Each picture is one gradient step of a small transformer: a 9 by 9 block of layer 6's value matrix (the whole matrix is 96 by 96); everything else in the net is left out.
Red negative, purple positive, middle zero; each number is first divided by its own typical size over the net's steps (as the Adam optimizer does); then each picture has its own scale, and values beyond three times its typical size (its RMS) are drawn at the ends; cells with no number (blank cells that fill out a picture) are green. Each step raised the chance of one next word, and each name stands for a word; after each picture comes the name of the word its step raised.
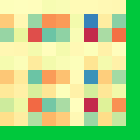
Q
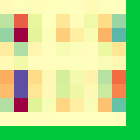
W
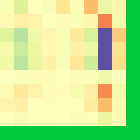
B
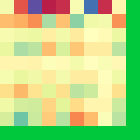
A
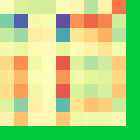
W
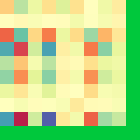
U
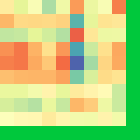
Q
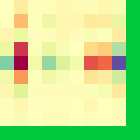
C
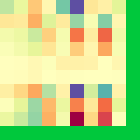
A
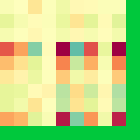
U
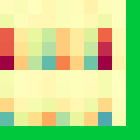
C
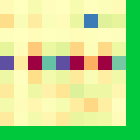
C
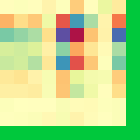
B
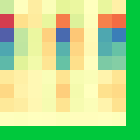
B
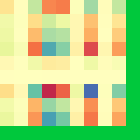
A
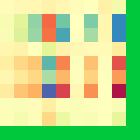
W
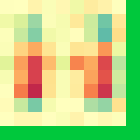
W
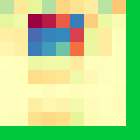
B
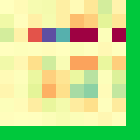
B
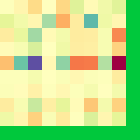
C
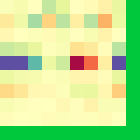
C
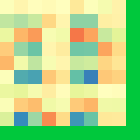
U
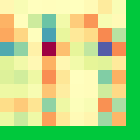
U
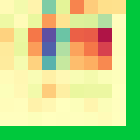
B
